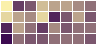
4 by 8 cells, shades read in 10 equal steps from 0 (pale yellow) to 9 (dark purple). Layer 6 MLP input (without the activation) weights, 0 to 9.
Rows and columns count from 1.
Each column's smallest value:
0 3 4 1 3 3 3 5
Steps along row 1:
up down down up same up up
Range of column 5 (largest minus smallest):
5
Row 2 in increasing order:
1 1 3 3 4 6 6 8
